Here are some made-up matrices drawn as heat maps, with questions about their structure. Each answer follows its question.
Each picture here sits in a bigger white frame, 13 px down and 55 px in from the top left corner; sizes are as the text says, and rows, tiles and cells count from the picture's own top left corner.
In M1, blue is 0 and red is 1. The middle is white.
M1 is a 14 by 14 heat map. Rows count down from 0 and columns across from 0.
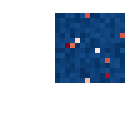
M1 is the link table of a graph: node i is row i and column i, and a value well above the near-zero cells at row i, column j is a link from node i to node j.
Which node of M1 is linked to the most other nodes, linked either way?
node 6
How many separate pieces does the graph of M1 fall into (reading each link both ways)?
5
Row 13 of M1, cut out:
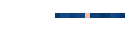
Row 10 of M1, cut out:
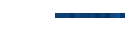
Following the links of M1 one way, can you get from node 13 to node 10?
no
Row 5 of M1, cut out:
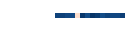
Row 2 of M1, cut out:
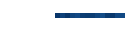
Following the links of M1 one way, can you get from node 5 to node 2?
yes
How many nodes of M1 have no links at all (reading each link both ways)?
2
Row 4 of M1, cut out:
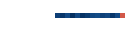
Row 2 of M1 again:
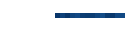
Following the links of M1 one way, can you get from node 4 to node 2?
yes
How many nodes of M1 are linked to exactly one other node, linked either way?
8
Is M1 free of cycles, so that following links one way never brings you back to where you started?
yes
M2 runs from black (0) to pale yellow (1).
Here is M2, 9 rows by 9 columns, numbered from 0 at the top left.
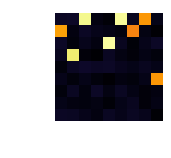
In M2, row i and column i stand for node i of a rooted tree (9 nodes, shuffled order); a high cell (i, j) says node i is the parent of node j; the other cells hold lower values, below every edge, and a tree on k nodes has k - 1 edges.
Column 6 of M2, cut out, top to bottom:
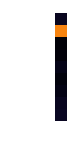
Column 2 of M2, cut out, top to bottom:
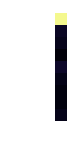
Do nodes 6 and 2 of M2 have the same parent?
no
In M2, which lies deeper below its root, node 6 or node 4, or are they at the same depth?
node 4
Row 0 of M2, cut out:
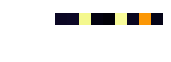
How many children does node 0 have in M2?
3
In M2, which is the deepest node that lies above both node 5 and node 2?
0
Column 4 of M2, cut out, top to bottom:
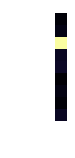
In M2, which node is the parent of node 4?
2
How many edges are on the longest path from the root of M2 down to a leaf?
4
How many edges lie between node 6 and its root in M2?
2
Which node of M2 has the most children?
0
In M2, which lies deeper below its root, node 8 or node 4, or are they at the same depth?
the same depth
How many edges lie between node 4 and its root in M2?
4
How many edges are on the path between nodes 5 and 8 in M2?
1
